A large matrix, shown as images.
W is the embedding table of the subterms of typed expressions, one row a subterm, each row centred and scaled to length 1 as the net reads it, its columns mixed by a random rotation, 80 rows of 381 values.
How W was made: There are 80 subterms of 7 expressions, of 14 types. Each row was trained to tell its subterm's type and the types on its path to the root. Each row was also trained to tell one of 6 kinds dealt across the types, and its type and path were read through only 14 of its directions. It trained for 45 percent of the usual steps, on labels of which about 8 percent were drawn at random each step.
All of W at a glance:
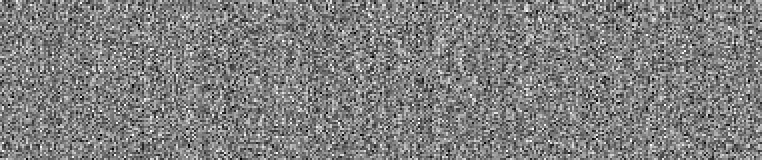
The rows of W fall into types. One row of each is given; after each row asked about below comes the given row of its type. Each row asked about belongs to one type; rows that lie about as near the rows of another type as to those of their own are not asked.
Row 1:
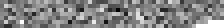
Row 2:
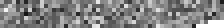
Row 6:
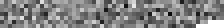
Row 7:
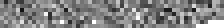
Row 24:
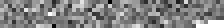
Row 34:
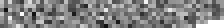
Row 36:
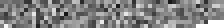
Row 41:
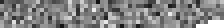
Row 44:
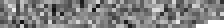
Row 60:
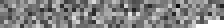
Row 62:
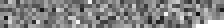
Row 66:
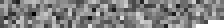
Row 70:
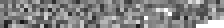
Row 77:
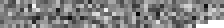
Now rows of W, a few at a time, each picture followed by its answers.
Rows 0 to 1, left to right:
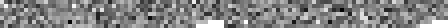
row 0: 1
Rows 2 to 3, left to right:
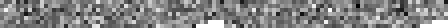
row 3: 66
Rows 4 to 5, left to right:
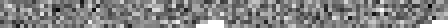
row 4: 44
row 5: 66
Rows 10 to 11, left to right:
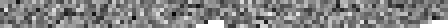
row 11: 24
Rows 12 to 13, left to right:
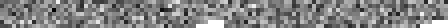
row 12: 77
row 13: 34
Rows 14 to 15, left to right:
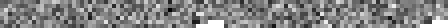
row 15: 36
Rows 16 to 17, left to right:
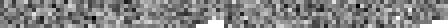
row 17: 34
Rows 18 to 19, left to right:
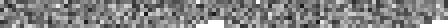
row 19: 36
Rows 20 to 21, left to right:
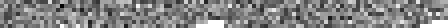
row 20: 24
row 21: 66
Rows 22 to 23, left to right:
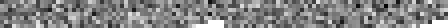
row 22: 60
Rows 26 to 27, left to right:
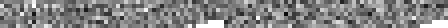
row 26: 7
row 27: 44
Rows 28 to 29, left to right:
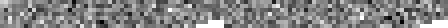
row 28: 62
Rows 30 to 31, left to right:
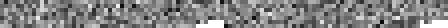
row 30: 7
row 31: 34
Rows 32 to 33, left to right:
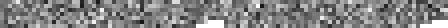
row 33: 7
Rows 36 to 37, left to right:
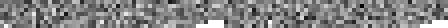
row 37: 77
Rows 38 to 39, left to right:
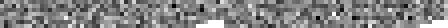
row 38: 70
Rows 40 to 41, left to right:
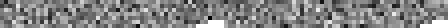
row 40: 7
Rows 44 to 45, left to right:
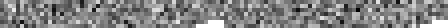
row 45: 60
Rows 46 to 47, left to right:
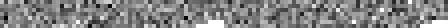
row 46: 62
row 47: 34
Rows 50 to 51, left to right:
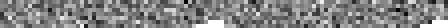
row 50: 62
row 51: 36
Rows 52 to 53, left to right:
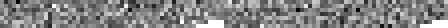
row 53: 60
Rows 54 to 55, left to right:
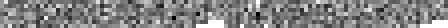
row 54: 36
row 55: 7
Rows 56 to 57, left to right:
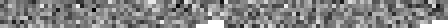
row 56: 44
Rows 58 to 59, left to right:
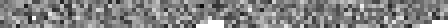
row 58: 44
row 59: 24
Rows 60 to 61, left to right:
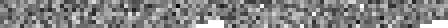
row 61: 24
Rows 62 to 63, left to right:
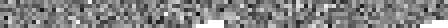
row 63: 77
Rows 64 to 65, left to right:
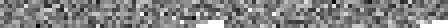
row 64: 34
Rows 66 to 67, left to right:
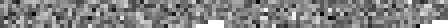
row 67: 41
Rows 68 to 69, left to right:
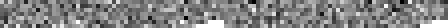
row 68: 62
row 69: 24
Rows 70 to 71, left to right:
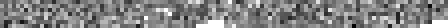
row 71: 66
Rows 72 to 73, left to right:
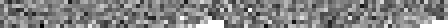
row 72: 1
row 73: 1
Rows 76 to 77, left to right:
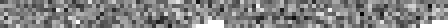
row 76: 62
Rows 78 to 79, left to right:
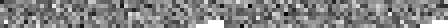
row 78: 60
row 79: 44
